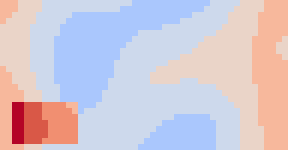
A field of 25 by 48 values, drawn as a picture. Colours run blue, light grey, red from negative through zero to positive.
The bottom middle is the smoothest part. The bottom left is the ninth with the highest average. Values change most from cell to cell in the bottom left. An odd patch, higher than its surroundings, sits in the bottom left. There are no regular stripes.
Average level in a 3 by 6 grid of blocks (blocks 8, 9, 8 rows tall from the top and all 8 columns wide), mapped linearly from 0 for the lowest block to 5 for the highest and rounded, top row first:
2 0 0 0 1 3
2 0 1 1 2 3
5 3 1 0 1 3
